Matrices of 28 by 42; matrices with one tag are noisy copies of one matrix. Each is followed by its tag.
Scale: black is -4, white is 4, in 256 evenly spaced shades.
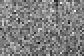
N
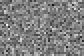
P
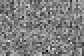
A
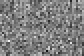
A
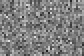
A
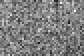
N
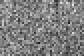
N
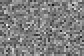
P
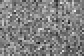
N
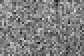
N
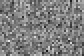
A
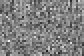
A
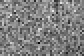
N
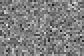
P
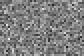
P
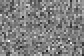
A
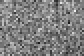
N
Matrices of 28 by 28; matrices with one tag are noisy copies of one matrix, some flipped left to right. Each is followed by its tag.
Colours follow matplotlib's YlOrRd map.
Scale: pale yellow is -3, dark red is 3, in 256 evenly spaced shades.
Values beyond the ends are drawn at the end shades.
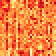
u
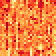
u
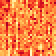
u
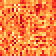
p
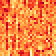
u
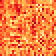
p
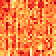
u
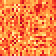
p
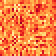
p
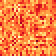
p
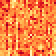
u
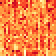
u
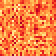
p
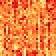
u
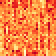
u
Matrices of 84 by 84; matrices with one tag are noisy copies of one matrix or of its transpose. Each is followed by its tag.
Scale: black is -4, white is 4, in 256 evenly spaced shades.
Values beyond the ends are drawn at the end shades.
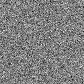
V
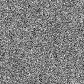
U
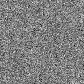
U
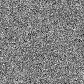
U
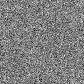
U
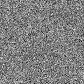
U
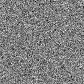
V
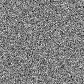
V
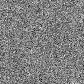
U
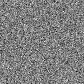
V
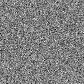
V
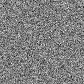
V
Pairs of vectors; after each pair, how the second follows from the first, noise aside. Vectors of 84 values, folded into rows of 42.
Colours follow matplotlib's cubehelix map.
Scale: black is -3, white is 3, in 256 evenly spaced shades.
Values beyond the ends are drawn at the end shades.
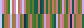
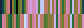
negated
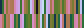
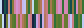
shuffled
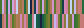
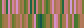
shrunk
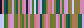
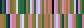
shuffled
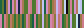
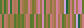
shrunk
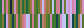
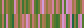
shrunk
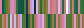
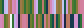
shuffled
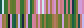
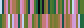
negated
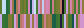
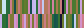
copied
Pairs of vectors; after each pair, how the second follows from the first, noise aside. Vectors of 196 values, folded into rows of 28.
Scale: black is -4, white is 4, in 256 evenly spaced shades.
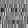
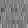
shrunk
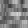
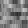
negated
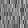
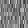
negated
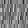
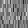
sign-scrambled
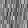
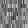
sign-scrambled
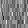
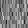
negated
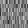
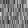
sign-scrambled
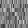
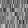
negated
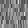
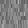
shrunk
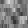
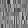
sign-scrambled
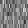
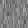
shrunk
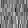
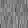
shrunk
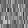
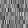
sign-scrambled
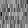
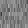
shrunk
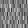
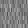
shrunk
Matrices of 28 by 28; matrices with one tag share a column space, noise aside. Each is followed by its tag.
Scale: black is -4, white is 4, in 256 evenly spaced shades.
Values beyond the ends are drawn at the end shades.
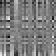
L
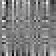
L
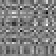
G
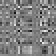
G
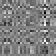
G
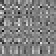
G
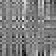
L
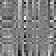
L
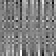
L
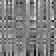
L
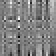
L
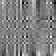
L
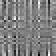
L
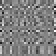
G
